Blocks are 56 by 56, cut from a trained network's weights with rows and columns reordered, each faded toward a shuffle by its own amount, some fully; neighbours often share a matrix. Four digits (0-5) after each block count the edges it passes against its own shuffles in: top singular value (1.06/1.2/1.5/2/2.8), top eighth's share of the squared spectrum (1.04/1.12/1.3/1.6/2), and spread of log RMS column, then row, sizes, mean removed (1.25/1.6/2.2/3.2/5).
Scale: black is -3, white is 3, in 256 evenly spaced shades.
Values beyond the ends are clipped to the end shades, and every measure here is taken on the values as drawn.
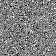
0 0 0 0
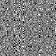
3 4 3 2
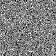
2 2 1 0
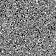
0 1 0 0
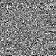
3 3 1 2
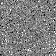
2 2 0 0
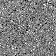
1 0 0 0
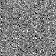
3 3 2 1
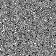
0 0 0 0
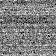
3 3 0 1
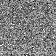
1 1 0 0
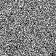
0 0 0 0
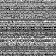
4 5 0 3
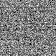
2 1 0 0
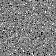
0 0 0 0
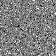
1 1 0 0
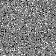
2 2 0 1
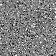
1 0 0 0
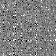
3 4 2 1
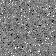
0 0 0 0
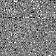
3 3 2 1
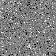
1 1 0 0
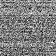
3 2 1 0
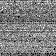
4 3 0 2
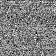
1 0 0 0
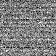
3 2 0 1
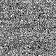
0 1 0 0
